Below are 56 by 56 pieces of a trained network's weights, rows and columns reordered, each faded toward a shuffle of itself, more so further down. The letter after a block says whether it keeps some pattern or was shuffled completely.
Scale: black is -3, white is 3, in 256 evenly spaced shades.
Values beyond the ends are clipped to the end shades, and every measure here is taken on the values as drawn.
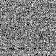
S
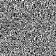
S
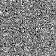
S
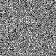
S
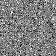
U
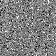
U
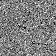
U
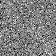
U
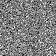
U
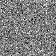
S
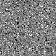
S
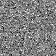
U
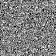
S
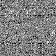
S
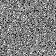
U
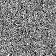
U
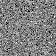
U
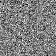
S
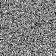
U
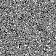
U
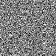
S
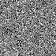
S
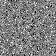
U
